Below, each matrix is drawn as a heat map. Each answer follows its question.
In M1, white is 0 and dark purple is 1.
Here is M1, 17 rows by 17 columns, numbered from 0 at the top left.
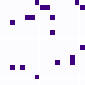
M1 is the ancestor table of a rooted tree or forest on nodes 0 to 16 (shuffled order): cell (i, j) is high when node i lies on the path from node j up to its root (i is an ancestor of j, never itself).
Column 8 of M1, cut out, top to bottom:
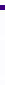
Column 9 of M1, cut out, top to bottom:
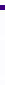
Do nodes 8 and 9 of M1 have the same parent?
yes
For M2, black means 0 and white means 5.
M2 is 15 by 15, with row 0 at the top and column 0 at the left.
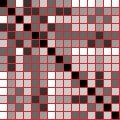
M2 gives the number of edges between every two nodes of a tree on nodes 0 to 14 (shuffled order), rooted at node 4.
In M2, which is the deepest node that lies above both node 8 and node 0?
1
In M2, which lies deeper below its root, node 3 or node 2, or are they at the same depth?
the same depth
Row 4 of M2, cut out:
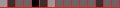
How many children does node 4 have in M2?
3
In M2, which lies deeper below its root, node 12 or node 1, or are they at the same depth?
the same depth
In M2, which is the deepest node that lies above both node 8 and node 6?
1
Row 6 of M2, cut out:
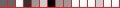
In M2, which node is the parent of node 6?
3
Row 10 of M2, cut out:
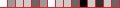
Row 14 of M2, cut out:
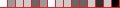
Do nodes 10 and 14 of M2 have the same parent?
yes
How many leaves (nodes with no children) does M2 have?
10
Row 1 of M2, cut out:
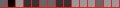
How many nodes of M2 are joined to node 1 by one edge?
4
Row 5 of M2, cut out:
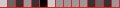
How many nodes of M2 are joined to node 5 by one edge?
4
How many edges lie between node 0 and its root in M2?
3
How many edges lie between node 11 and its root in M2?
2
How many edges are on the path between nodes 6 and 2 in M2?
5
